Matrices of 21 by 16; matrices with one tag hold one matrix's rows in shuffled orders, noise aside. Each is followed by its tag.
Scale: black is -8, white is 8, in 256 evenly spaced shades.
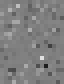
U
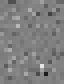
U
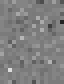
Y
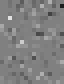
Y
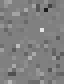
U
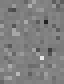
U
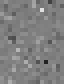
U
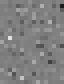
Y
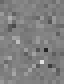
U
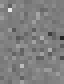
Y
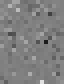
U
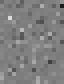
Y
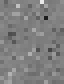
U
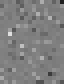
Y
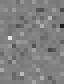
Y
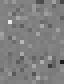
Y
